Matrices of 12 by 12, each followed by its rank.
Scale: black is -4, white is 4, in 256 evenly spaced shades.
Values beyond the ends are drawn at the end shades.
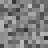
full rank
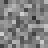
full rank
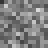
full rank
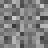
two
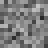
full rank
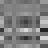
one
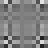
one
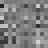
two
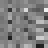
two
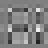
one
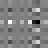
one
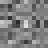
two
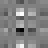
one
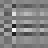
one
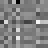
two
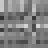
two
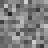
full rank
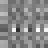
two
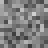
full rank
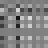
one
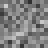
full rank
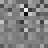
two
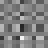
one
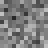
full rank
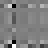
one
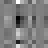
one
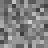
full rank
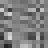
two
